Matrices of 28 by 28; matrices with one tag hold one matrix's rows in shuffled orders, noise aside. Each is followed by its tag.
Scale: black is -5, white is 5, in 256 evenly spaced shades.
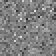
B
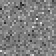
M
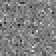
M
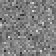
M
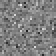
B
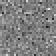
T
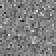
M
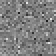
T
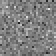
T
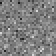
M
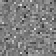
B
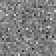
T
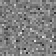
B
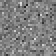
B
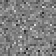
B
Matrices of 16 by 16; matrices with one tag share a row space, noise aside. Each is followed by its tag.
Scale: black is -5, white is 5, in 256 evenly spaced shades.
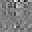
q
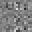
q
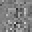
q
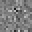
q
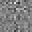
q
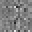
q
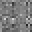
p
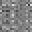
p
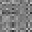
p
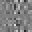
q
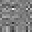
p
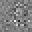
q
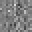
q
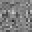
p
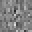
q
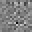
q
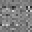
p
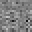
p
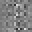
q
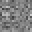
p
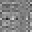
p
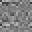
p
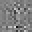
q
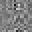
q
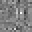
q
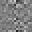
q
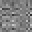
p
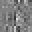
q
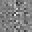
q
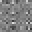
p
